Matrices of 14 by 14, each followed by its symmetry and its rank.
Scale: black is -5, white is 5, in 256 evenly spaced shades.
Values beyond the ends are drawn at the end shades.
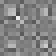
symmetric, rank three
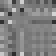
antisymmetric, rank two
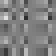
neither, rank one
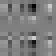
neither, rank one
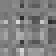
antisymmetric, rank two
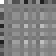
symmetric, rank one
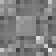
symmetric, rank three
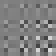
symmetric, rank one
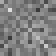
symmetric, rank three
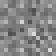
symmetric, rank three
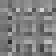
antisymmetric, rank two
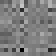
neither, rank two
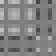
symmetric, rank one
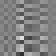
neither, rank one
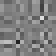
antisymmetric, rank two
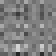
neither, rank two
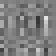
neither, rank two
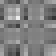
symmetric, rank one
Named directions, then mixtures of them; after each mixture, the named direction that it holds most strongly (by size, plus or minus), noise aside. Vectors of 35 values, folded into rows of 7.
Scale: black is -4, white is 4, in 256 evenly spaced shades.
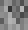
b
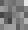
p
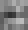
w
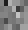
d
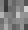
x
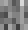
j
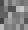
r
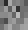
d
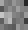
p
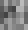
r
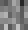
j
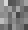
d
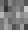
x
